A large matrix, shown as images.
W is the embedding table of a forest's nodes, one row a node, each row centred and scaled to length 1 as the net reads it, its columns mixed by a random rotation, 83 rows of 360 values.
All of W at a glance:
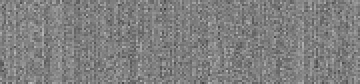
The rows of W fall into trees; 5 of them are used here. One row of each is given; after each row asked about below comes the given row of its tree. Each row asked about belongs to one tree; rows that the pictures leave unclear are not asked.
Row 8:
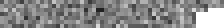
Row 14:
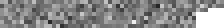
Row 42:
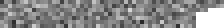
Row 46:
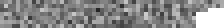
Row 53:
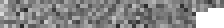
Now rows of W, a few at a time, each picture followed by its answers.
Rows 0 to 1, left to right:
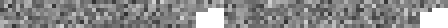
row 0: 46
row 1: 8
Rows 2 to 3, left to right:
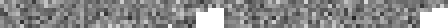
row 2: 8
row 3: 8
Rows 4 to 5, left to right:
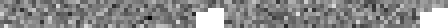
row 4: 53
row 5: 14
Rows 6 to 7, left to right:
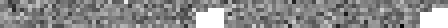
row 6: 53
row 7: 42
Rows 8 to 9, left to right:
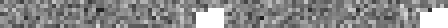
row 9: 8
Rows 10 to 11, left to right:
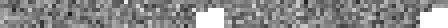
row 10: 53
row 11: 46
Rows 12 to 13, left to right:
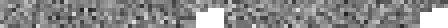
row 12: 14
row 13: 42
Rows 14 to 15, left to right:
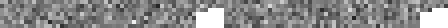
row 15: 8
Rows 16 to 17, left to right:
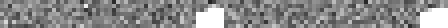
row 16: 46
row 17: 53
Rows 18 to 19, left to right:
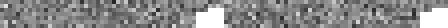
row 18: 46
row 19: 14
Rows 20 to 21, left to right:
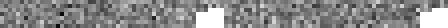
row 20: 8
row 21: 53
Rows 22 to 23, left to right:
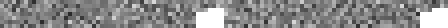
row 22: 53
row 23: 53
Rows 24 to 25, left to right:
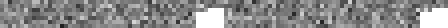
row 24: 14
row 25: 53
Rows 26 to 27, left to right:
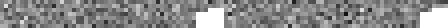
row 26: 46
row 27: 42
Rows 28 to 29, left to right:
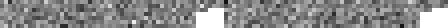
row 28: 14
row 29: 42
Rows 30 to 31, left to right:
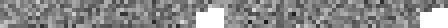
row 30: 46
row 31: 53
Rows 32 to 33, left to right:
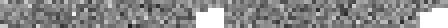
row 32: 14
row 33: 14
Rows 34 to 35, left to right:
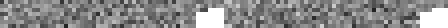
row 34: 42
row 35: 14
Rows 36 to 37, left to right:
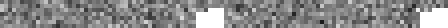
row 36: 8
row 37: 53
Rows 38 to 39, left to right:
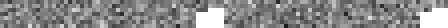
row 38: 42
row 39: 14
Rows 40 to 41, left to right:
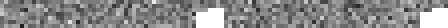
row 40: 53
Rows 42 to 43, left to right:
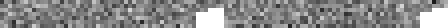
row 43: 46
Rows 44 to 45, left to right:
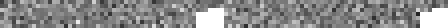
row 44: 42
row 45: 53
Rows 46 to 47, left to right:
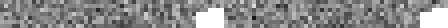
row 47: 46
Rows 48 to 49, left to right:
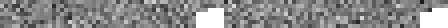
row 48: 53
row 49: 42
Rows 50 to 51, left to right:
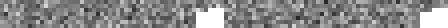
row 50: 8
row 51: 42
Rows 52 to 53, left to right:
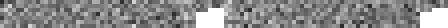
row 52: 42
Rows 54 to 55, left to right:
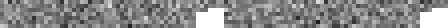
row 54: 14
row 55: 42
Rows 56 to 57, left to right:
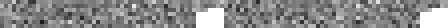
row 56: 53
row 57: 53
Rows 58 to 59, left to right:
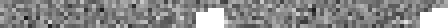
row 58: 8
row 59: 46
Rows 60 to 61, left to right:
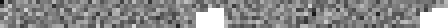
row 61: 46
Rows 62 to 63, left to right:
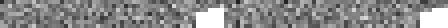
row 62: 42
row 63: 42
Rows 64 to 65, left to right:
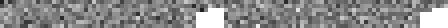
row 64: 42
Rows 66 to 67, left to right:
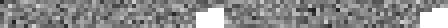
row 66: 42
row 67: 46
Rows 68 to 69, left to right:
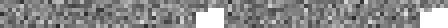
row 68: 8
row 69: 8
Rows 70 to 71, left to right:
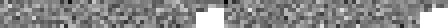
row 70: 42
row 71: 42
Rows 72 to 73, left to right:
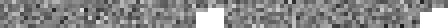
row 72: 8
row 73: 42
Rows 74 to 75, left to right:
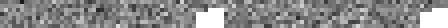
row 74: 8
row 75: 42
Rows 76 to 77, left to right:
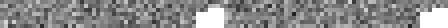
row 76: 46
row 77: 53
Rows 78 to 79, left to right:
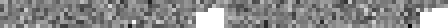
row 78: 14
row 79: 53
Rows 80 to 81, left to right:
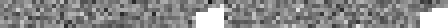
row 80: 46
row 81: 42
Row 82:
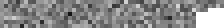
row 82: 53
